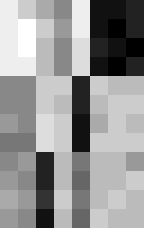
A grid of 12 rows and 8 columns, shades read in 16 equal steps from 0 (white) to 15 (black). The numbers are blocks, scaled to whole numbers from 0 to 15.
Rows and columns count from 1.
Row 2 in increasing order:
0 1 1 3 6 13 14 15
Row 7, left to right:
6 7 2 3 14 5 3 4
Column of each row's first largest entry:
6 7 8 7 5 5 5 5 3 3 3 3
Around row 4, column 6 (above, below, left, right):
13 3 2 15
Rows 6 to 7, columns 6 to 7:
4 3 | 5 3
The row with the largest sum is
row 1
